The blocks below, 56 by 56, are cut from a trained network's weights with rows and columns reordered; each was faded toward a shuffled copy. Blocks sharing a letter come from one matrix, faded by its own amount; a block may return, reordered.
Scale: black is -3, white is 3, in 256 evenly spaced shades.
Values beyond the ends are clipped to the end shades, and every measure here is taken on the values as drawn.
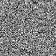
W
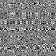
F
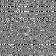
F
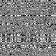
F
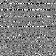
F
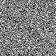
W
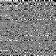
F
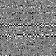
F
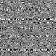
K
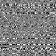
F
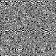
K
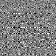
K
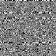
K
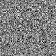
W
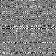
F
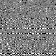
F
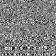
K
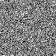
W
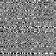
F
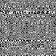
F
